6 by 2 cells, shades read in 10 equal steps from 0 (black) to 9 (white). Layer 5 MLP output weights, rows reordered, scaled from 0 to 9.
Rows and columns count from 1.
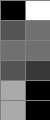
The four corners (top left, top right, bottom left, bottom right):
0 9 6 0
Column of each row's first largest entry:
2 2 1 1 1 1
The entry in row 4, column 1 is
3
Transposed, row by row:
0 3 4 3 6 6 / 9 4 4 2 0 0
